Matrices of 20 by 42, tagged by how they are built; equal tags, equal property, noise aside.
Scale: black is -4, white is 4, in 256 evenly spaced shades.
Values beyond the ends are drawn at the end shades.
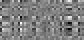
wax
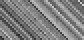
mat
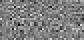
wax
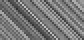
mat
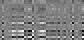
wax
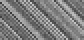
mat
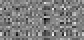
wax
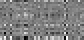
wax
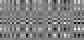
wax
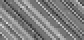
mat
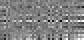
wax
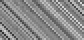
mat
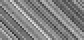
mat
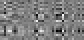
wax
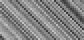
mat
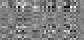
wax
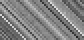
mat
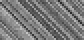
mat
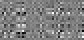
wax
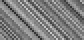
mat
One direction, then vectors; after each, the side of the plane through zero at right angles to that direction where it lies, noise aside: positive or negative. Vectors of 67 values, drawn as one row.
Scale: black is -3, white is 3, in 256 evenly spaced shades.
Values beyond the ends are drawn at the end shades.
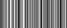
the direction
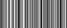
positive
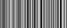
positive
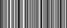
positive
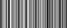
positive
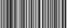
negative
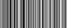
negative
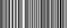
positive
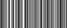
positive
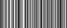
positive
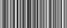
negative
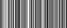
positive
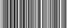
negative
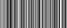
negative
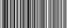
negative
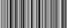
negative
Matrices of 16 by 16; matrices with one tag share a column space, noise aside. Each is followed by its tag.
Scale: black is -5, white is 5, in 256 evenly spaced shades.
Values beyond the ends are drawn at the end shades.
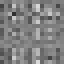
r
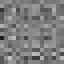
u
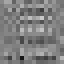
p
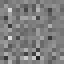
u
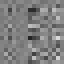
u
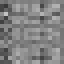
r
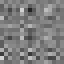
u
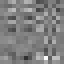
p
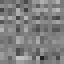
p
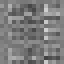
r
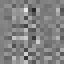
u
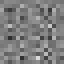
u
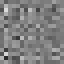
u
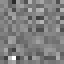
p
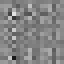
r
